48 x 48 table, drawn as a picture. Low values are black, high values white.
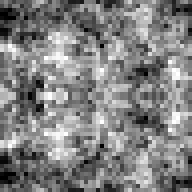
The histogram is bell-shaped. The field is mottled with small blotches. No overall slope runs across the table. Overall the values sit about 50% of the way up the scale. It is mirror symmetric from top to bottom.
